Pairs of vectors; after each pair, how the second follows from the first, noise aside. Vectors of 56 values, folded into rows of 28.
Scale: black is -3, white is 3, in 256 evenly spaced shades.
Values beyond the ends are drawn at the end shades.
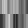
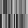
sign-scrambled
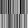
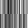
sign-scrambled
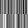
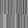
shrunk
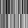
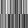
negated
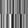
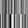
negated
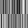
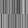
shrunk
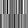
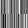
shuffled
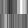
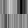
negated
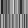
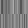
shrunk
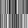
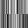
negated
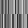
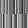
negated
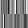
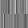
shrunk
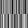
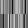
sign-scrambled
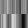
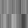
shrunk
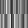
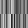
sign-scrambled
